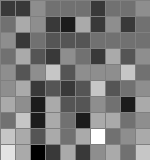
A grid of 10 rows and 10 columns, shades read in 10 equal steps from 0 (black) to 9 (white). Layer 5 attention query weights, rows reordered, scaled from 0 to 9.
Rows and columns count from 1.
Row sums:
36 37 36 40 49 40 40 44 56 46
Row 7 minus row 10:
-2 -1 1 4 -3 1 0 -2 -3 -1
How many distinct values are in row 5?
4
